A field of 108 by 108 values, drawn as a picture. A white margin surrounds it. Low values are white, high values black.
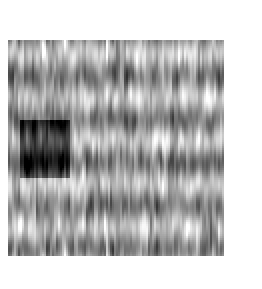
The middle left is the ninth with the highest average. An odd patch, higher than its surroundings, sits in the middle left. Overall the values sit about 40% of the way up the scale. Stripes running across repeat 5 times from top to bottom.
